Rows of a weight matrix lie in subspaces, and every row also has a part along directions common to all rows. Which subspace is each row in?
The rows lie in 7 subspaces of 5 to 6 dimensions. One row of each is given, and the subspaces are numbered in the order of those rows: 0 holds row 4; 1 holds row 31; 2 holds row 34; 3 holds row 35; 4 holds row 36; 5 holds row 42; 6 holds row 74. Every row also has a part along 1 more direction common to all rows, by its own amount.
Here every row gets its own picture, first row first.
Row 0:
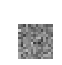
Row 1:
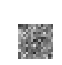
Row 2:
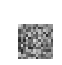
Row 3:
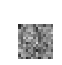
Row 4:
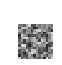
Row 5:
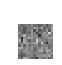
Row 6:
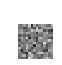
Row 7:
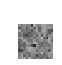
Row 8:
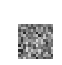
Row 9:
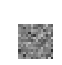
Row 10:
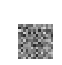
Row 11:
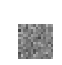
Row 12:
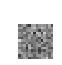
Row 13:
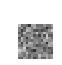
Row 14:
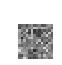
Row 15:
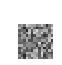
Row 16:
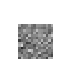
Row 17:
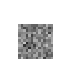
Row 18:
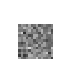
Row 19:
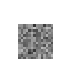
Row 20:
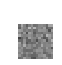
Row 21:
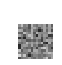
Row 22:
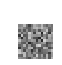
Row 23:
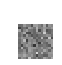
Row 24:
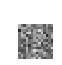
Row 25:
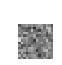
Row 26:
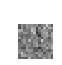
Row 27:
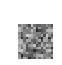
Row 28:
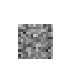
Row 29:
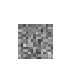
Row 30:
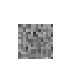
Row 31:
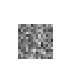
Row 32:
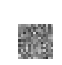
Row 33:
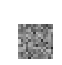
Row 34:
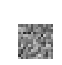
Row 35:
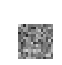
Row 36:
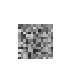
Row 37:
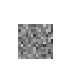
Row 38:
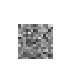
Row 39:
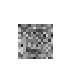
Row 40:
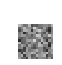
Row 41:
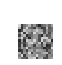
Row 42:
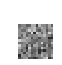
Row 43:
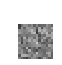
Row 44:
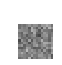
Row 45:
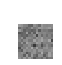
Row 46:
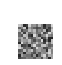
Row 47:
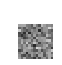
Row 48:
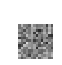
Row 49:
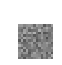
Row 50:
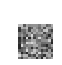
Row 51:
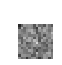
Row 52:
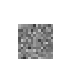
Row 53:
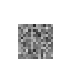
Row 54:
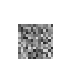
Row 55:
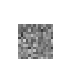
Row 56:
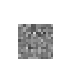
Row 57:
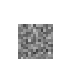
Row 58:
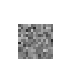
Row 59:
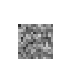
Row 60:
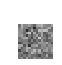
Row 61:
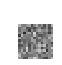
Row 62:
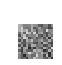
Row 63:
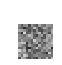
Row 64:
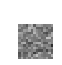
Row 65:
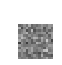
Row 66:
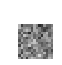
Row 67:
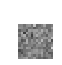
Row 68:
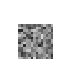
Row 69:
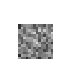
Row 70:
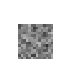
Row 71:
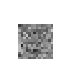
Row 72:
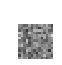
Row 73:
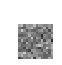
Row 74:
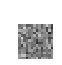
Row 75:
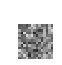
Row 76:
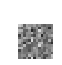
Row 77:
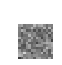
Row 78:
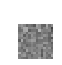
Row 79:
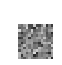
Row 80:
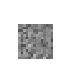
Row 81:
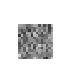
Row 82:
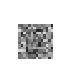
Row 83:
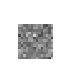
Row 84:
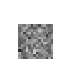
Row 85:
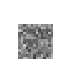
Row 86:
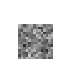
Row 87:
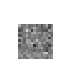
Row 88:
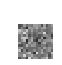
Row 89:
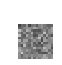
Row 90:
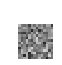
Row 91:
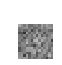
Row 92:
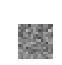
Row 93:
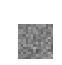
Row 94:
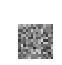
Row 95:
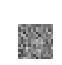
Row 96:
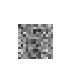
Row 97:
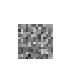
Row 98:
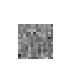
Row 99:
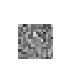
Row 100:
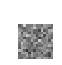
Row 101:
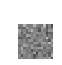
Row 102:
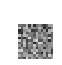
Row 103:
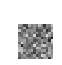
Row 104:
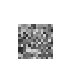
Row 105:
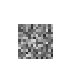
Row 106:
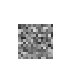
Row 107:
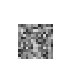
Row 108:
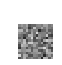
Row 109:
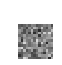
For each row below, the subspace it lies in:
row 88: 1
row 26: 0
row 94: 3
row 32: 5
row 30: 5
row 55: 6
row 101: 3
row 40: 2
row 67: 6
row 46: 5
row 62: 1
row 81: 5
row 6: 1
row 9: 5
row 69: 0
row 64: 3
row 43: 0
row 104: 4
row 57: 3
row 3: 0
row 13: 2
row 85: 0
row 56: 5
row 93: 3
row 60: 2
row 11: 3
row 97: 3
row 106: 2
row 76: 0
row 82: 6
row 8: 6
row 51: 0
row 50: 4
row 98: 5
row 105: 4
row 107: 2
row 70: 0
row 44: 0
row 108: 4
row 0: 3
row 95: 6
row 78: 6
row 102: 1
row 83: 5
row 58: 2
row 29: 3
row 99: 5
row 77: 0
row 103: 5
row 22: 5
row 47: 1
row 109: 6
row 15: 6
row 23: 1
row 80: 0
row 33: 0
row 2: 4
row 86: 3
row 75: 4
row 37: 5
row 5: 6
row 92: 2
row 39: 4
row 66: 2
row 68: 0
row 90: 1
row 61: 5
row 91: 1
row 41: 2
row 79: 3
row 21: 4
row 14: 6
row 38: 2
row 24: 1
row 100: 3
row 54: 1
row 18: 4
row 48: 4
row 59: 2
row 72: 1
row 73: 0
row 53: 6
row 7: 1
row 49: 6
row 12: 5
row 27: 1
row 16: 4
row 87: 2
